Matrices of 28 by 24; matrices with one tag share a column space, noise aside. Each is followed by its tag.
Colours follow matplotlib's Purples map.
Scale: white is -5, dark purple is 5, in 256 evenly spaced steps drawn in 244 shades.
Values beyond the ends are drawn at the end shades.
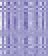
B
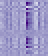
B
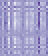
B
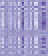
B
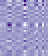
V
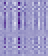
B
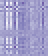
B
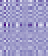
V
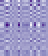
V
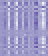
B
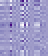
V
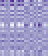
V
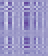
B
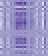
B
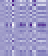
V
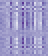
B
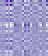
V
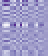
V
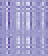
B
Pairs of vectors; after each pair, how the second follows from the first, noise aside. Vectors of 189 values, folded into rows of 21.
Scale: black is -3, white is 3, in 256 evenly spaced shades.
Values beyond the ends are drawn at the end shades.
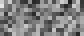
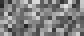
negated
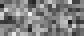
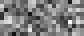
negated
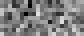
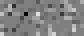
partly zeroed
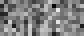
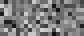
sign-scrambled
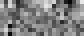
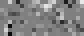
partly zeroed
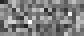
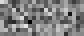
negated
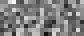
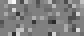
partly zeroed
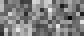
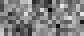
negated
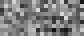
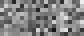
sign-scrambled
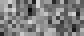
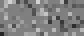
partly zeroed
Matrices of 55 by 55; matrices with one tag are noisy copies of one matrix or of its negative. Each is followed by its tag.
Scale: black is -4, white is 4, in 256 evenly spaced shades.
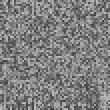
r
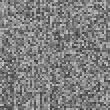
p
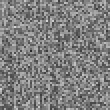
p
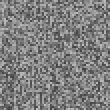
p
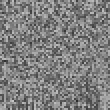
r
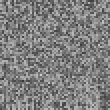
r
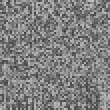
r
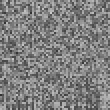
r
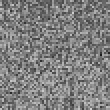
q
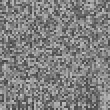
r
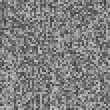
p
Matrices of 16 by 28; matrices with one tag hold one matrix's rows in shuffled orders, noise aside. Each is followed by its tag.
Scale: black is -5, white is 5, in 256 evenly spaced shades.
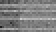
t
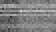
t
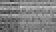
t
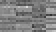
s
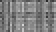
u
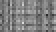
u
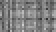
u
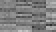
s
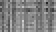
u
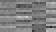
s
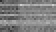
t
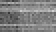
t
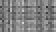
u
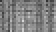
u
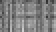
u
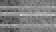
t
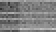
t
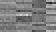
s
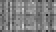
u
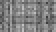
u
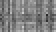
u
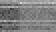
t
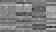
s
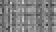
u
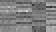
s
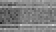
t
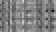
u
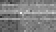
t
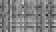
u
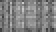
u
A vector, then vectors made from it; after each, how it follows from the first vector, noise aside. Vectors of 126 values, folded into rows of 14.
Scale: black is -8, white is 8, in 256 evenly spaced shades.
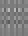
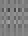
negated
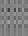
negated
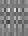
scaled up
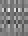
scaled up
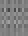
negated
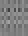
negated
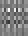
scaled up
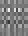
scaled up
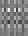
scaled up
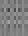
negated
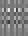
scaled up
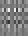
scaled up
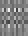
scaled up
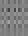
negated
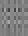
negated
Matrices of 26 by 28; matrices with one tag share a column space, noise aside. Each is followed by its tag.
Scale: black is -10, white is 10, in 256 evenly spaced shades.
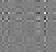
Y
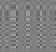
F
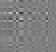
Y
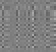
F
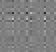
Y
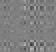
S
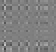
S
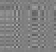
F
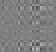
S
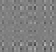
S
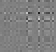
Y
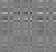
Y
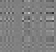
Y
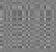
F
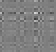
Y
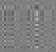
F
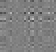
Y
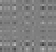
S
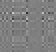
Y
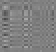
F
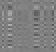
F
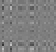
S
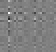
Y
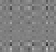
S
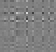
Y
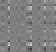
S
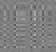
F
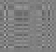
F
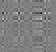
Y
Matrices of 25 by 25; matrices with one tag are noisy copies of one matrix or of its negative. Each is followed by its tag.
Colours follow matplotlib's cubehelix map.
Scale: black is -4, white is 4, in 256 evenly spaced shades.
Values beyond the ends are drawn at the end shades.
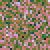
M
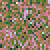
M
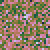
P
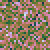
M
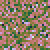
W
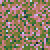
P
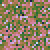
P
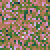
M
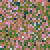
M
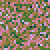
W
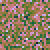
P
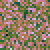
M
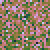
P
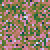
P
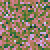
W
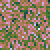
M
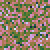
W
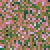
M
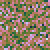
W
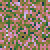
M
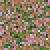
W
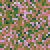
M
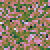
W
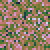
M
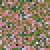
P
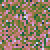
P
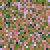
M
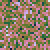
M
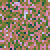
M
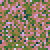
P
